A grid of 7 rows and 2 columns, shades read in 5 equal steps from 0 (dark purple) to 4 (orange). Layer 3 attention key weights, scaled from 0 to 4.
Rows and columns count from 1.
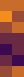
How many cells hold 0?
2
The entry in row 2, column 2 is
2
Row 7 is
2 3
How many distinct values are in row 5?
2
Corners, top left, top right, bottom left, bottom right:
3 3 2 3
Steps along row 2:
down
